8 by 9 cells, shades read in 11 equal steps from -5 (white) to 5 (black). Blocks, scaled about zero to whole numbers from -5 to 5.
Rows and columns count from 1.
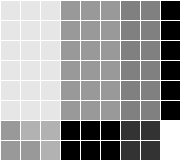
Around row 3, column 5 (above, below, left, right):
-1 -1 -1 -1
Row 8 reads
-1 -1 -2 5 5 5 3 3 -5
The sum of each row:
-10 -10 -10 -10 -10 -10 11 12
